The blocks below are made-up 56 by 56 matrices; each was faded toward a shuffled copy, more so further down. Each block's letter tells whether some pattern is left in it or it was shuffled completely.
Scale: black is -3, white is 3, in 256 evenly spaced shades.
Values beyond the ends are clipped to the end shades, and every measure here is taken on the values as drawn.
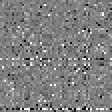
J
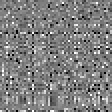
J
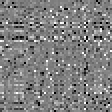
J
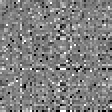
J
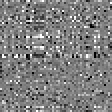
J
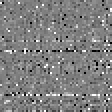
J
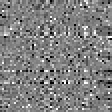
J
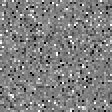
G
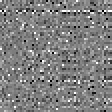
J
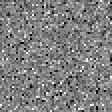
G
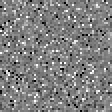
G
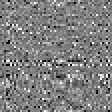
J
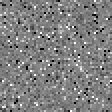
G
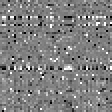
J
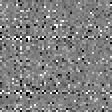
J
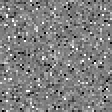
G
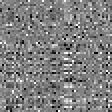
J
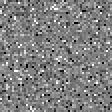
G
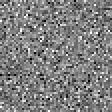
G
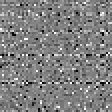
J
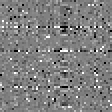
J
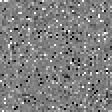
G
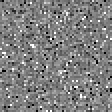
G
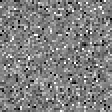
G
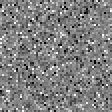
G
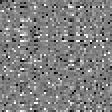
J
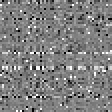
J
